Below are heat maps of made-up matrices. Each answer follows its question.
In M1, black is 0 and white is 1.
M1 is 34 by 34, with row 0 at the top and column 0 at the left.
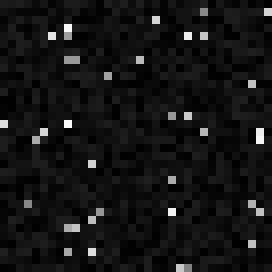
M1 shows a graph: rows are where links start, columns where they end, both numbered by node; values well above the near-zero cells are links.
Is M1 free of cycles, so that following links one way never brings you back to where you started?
yes
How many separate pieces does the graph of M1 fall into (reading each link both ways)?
5
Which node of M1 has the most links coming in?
node 8
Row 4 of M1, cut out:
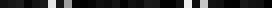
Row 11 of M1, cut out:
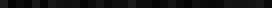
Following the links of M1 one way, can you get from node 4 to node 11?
yes
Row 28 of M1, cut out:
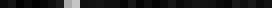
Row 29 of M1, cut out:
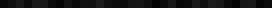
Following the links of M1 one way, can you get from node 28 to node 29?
no
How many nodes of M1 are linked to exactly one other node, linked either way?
11
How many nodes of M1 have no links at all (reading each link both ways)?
3
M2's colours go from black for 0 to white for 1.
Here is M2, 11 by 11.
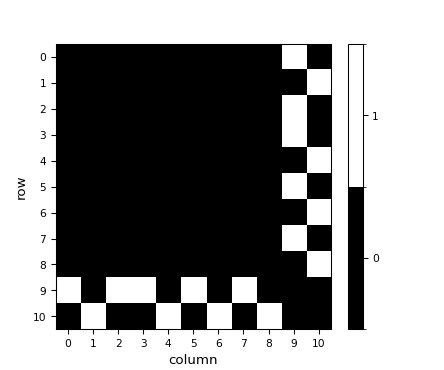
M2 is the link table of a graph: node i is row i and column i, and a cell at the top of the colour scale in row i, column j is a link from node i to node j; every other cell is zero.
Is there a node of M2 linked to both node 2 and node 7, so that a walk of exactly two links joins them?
yes
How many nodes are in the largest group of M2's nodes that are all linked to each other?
2
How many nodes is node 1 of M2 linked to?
1
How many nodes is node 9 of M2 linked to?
5
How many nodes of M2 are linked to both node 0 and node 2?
1
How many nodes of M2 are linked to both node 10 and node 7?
0
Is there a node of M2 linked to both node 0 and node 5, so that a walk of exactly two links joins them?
yes
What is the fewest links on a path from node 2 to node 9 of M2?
1
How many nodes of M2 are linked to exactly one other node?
9
